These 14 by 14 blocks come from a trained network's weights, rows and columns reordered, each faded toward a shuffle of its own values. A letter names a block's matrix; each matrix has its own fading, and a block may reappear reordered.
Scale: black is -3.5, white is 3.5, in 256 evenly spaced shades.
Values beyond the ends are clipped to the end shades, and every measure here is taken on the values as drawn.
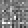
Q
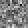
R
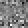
Q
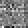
Q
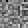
R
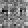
Q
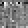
Q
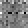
Q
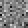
R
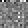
Q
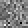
R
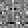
Q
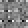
Q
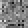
Q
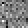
R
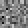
R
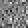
R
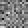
R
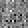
Q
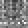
Q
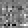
Q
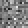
Q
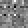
R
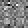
R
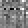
Q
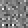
Q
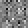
R
